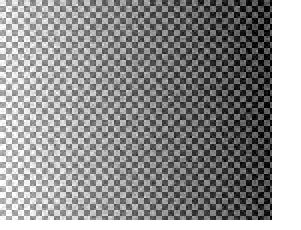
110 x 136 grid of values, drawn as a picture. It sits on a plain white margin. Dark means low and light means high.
On average the colour sits 50% of the way up the scale. No row or column stands out. Values rise toward the left. The field is checkered.
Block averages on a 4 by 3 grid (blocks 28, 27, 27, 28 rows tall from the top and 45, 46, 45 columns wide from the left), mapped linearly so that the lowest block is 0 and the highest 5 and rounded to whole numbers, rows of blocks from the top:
5 2 0
5 2 0
5 3 0
5 3 0
